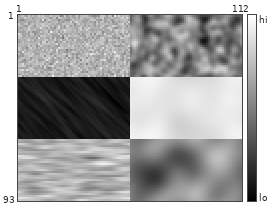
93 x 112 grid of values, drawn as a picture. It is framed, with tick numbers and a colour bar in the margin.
It is made of 3 by 2 panels. Panel 1,1: high, fine-grained. Panel 1,2: middling, blotchy, strong in contrast. Panel 2,1: very low, slanting down to the right, faint in contrast. Panel 2,2: very high, smooth, faint in contrast. Panel 3,1: high, streaked across. Panel 3,2: middling, smooth, strong in contrast.
